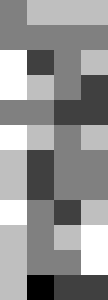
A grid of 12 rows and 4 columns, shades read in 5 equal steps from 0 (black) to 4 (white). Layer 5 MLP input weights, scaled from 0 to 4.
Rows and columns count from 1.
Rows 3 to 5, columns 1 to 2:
4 1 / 4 3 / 2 2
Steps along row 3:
down up up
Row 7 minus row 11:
0 -1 0 -2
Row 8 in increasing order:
1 2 2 3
